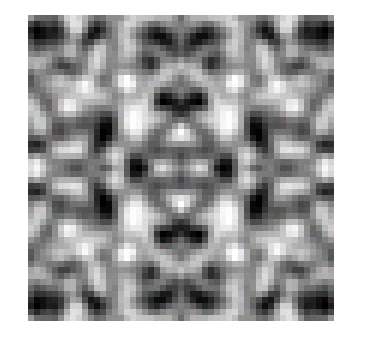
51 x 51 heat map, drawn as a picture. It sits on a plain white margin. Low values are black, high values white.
The values follow a bell shape. The field is mottled with small blotches. Its left and right halves mirror each other, and so do its top and bottom. There is no overall slope.
